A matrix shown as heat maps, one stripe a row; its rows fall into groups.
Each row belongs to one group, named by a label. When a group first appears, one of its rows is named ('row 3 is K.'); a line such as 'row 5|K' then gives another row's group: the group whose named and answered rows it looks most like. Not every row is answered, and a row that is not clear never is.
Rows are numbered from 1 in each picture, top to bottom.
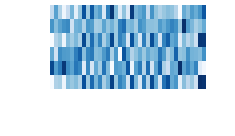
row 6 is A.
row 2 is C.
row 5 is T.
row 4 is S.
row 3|A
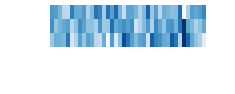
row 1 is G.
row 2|C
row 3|C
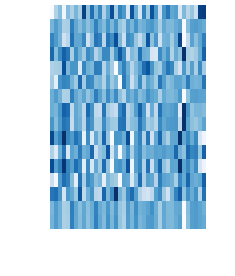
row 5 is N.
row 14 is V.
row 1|A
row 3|G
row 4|C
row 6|S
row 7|G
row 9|C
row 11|S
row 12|T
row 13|S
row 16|G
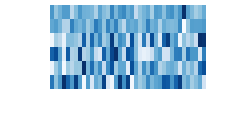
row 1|C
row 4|V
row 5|A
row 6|T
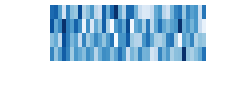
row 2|T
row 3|N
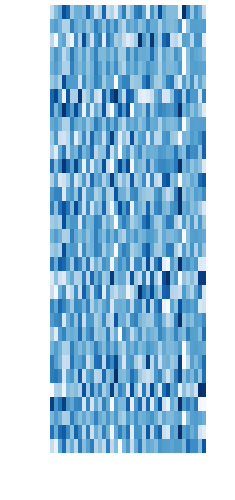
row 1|C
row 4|G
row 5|G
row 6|N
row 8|T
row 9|G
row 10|A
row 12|T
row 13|A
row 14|V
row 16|N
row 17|G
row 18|N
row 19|T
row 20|A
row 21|N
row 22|T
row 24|S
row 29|T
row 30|G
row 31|T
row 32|S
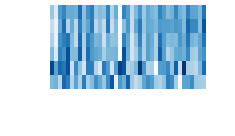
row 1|S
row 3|S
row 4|S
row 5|C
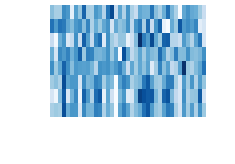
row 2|T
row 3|N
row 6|N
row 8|N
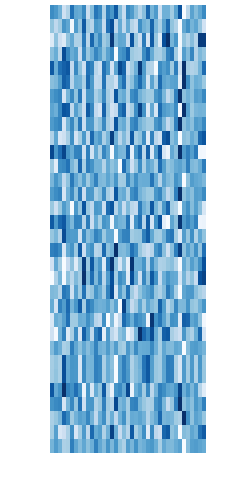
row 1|G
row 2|N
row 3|A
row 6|C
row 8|C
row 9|V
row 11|T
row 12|S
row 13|G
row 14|V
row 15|N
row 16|T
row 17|N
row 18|V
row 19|A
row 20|A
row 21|N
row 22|S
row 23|C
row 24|N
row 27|N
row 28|T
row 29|V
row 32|G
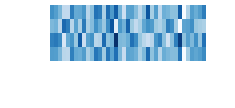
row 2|N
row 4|G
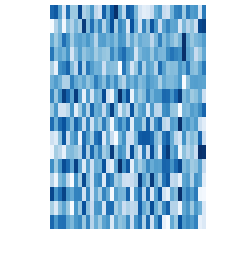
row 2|A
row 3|C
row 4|C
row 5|S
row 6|G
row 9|T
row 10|N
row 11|A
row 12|T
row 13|N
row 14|T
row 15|N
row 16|T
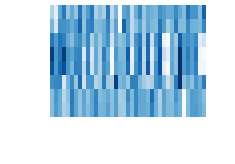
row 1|S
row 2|S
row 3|T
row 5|T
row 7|G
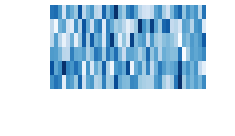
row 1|V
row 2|N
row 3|A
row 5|T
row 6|V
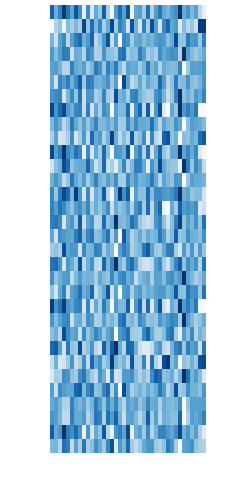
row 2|A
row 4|C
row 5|G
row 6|S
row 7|V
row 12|C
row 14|T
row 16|V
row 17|S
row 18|N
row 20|C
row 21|S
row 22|T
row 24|N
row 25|V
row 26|A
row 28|S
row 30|G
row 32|N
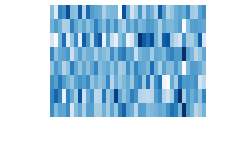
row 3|N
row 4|C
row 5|G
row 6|T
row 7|V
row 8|C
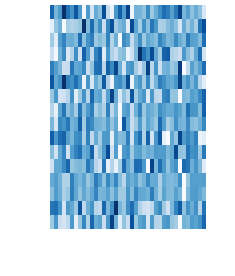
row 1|T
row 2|A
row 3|S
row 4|N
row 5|G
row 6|T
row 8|S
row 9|S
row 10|T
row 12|C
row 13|G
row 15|V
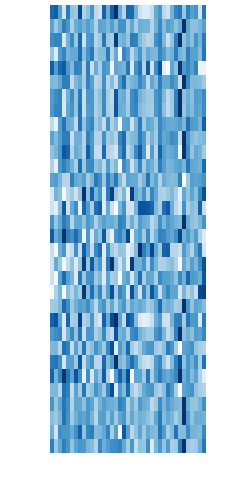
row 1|V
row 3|V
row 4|S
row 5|T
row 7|V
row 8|V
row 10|C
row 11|C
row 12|S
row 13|G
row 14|A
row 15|N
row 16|C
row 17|T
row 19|A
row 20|S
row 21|A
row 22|C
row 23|V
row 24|V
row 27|T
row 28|N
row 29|C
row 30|C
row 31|S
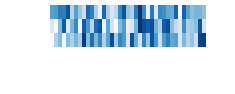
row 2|N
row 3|A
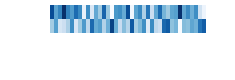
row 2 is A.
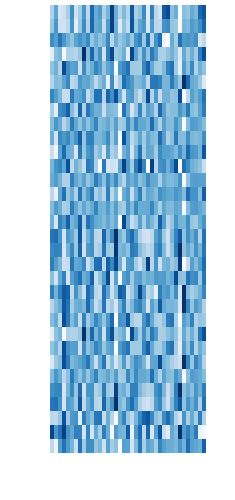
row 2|A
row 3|T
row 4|A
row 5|N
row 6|C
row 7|G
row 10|S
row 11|S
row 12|C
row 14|S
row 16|S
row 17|V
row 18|V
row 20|S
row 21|C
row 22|C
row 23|N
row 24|A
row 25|N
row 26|C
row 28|V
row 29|V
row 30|N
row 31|T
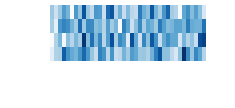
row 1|N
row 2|S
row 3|A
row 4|C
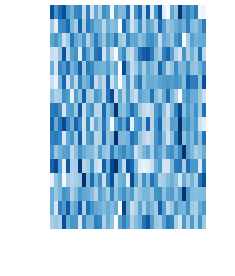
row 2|S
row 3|G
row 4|N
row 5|S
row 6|S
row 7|N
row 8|V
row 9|T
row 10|V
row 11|C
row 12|V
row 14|C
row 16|N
